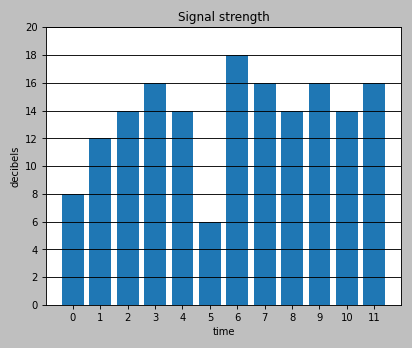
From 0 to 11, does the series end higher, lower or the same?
higher
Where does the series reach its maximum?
6
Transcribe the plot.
Title: Signal strength
x-axis: time, ticks 0 1 2 3 4 5 6 7 8 9 10 11
y-axis: decibels, ticks 0 2 4 6 8 10 12 14 16 18 20
Values:
8 12 14 16 14 6 18 16 14 16 14 16
